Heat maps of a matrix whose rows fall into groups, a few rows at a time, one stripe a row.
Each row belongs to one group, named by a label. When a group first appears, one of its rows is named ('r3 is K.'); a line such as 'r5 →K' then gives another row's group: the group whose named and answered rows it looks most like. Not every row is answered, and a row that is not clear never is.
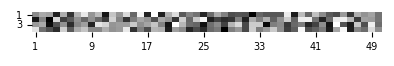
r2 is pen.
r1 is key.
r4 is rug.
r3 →rug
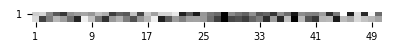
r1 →rug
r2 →key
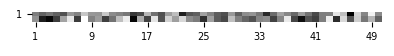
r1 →rug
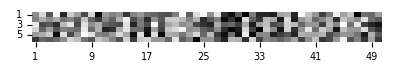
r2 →key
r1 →pen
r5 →key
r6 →rug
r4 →key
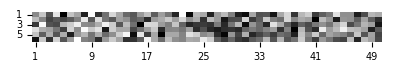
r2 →key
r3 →rug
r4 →key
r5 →key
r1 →pen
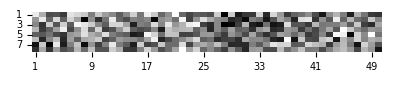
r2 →pen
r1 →rug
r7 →pen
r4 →key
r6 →key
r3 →key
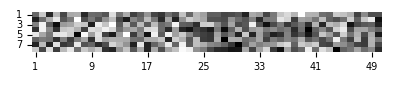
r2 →pen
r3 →rug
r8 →key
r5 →key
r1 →pen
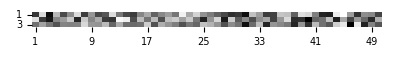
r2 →key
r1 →pen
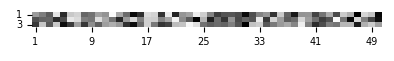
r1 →pen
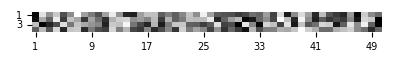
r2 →pen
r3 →key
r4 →pen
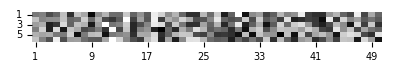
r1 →rug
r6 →pen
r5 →key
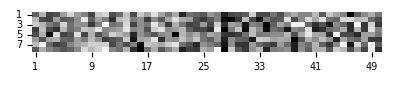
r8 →rug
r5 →pen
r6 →key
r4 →rug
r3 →rug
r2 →key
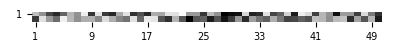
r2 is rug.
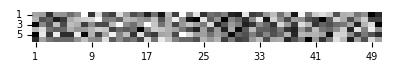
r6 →rug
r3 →pen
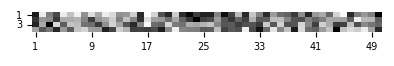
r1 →rug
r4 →key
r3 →pen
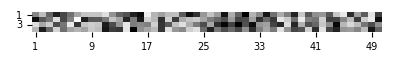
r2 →pen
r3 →key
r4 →key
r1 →rug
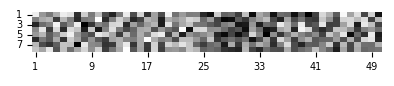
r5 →rug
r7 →key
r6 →pen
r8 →key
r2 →key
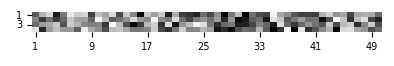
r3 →pen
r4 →key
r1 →rug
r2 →rug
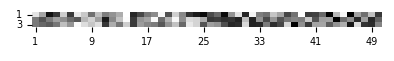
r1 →rug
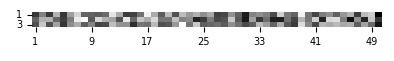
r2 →rug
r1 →pen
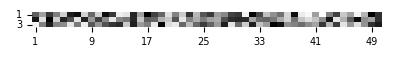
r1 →key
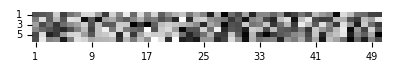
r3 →key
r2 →pen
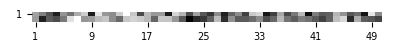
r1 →rug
